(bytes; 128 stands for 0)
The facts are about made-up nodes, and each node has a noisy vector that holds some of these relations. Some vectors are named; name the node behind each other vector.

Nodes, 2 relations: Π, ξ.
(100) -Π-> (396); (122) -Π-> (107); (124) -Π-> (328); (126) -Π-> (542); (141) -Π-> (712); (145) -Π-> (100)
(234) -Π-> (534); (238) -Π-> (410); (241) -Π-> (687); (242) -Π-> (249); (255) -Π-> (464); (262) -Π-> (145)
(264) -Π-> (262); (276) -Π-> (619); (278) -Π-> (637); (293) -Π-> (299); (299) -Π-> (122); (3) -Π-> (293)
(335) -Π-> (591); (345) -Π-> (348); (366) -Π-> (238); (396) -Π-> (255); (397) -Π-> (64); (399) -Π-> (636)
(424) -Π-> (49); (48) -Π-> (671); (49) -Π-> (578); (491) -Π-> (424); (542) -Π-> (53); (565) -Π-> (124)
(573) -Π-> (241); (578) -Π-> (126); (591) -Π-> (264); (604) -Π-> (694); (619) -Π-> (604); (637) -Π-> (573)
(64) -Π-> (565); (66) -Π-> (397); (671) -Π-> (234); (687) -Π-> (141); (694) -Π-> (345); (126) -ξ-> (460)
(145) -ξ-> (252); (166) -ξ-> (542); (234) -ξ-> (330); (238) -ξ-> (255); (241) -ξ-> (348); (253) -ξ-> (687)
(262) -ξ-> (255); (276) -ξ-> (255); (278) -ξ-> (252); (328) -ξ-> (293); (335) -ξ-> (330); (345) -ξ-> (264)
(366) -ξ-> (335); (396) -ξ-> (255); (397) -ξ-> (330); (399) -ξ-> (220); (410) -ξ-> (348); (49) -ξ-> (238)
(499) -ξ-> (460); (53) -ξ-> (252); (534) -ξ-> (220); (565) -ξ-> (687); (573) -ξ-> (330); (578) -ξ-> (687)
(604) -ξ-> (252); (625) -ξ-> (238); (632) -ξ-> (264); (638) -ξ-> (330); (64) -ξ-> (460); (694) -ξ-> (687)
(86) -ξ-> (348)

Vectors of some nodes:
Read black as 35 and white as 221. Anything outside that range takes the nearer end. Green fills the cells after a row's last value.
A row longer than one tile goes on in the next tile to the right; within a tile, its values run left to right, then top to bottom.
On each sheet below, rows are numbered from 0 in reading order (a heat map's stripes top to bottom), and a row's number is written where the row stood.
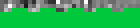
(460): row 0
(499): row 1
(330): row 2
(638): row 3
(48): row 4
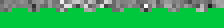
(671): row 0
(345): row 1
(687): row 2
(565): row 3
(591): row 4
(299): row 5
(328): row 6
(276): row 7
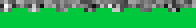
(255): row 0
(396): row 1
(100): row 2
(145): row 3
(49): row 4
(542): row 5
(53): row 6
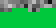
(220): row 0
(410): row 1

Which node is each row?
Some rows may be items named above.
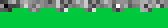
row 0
(604)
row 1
(712)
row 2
(397)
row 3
(397)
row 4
(293)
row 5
(253)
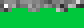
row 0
(293)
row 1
(328)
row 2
(578)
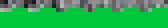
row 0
(126)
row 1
(126)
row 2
(264)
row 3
(619)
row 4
(591)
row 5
(100)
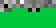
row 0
(694)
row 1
(252)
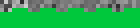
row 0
(241)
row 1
(424)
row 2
(491)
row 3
(424)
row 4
(345)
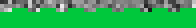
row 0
(64)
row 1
(397)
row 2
(238)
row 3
(124)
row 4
(3)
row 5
(53)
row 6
(278)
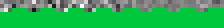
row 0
(625)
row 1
(348)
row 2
(573)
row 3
(335)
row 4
(345)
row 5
(66)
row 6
(399)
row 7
(107)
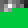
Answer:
(460)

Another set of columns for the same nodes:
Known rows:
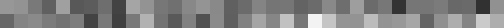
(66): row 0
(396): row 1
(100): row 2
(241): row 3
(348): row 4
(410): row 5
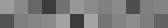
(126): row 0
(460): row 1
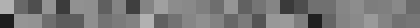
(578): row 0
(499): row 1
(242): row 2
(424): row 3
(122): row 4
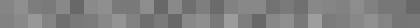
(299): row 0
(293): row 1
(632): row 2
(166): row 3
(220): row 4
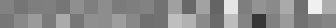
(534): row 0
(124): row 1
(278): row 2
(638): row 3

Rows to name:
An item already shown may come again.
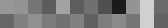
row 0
(66)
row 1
(238)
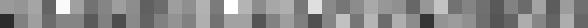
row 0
(397)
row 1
(100)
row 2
(573)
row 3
(330)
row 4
(712)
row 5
(542)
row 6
(604)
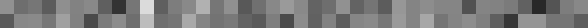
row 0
(399)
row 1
(276)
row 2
(252)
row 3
(100)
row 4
(399)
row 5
(460)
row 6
(49)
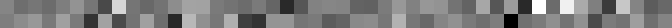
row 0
(345)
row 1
(145)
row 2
(53)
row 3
(49)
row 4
(625)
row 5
(66)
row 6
(335)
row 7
(264)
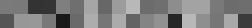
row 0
(491)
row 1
(687)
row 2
(53)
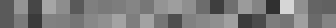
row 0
(255)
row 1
(328)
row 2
(126)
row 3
(591)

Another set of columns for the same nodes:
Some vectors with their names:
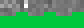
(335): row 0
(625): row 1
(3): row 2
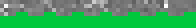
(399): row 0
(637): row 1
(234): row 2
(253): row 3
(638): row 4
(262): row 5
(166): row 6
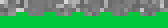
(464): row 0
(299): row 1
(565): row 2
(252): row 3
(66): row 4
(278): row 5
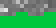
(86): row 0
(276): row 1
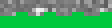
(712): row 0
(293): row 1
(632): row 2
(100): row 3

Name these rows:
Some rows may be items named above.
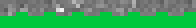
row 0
(460)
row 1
(238)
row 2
(241)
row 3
(573)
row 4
(345)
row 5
(238)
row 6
(238)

